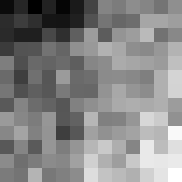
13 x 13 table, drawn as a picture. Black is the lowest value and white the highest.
The top left is the ninth with the lowest average. There is an overall slope up to the bottom right. The ninth with the highest average is the bottom right. The halves do not mirror each other.
